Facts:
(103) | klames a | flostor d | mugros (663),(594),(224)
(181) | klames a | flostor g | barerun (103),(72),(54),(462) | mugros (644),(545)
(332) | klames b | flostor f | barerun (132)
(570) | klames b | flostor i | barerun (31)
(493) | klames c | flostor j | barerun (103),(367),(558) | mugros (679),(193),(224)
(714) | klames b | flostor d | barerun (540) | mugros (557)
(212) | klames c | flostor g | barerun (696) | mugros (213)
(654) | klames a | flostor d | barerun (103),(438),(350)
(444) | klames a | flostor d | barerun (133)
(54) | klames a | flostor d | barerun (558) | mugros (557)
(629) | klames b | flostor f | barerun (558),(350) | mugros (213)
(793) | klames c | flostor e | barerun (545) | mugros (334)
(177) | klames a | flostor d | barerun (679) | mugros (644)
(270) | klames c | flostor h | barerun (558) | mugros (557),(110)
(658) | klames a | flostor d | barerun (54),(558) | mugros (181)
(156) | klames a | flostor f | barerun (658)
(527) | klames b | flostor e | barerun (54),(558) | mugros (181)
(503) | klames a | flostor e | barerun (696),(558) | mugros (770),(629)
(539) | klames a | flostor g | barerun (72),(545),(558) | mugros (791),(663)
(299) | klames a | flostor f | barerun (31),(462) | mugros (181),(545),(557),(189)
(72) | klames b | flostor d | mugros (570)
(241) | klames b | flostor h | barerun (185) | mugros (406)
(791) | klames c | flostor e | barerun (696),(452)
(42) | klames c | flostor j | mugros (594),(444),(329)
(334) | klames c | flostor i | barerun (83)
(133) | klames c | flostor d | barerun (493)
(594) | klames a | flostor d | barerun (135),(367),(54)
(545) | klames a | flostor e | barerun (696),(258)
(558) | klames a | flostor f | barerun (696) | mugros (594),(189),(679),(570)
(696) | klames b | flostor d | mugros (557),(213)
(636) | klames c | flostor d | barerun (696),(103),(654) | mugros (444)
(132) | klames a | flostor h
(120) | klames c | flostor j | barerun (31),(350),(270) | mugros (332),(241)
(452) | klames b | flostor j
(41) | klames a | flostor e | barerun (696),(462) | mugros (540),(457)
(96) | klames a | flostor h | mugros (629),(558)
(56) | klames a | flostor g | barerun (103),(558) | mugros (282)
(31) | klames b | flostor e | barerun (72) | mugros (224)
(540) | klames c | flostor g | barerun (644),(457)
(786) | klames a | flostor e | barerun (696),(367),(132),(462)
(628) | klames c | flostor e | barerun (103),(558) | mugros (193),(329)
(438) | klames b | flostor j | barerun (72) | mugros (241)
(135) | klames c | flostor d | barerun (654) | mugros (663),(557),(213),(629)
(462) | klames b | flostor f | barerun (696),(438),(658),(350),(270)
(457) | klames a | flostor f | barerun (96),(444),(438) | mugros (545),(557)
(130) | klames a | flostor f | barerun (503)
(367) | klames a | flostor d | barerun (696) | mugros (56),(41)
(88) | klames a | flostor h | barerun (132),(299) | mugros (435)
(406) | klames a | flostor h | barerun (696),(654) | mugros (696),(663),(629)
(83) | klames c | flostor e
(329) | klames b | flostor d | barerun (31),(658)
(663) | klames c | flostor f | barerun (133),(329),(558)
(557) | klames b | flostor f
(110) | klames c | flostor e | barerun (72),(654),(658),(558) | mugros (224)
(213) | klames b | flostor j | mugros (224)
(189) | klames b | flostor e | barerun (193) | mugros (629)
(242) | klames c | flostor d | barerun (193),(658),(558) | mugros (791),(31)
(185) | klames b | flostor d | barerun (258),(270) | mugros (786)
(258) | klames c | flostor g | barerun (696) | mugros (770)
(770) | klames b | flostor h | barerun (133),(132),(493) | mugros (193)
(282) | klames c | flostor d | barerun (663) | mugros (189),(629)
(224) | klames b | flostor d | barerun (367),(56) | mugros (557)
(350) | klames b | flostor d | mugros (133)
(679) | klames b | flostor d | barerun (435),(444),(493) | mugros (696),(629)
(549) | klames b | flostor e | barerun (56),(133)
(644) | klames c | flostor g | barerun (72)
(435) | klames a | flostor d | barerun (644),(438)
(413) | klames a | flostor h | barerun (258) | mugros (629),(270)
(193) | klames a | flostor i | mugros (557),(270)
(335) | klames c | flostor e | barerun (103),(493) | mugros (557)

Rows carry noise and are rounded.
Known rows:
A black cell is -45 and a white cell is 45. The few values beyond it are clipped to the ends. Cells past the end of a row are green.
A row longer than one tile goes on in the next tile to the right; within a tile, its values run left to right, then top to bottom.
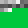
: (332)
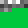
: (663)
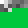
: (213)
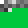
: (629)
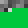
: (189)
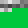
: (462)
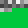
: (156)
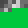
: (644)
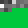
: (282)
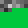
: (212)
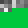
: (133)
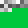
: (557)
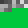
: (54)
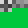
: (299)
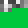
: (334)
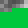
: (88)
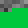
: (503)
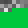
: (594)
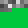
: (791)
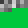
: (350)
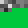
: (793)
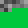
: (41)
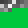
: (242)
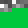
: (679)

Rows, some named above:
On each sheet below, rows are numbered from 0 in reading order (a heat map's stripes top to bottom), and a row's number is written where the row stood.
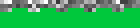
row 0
(438)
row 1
(557)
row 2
(96)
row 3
(31)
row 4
(241)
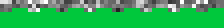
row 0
(42)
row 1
(557)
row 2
(406)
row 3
(133)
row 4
(413)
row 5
(770)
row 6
(714)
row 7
(493)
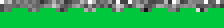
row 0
(120)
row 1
(88)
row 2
(406)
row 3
(452)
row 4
(334)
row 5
(406)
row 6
(132)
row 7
(558)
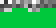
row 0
(457)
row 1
(452)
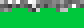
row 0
(663)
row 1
(213)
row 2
(549)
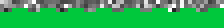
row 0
(270)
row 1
(241)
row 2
(258)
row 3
(786)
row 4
(96)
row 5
(83)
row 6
(696)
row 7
(193)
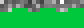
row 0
(527)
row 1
(545)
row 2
(570)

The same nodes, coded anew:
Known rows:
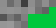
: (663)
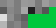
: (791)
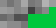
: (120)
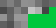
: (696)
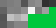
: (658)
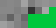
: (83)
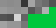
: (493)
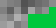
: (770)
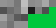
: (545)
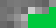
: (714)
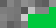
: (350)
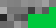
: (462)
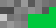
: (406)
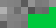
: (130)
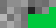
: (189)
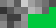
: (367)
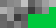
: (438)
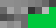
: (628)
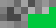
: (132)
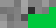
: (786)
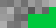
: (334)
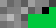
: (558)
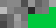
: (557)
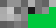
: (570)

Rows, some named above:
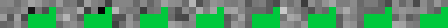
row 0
(212)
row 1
(558)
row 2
(557)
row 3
(132)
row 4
(629)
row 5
(332)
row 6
(629)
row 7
(663)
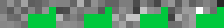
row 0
(241)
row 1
(406)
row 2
(679)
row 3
(54)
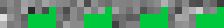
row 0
(791)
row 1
(413)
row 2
(299)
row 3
(270)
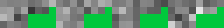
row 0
(181)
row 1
(334)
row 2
(629)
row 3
(133)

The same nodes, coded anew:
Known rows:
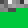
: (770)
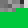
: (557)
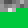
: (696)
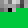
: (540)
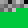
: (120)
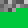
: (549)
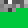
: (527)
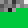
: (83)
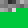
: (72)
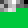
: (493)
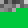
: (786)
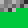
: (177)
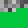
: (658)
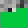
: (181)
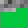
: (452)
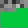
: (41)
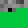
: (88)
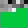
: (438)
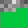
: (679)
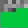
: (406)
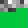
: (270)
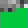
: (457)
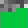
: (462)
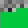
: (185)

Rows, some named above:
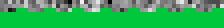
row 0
(241)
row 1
(629)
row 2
(31)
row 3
(493)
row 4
(193)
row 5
(213)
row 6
(663)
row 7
(462)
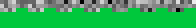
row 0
(54)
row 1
(54)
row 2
(120)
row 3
(120)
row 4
(791)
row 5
(334)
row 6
(132)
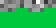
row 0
(570)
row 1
(558)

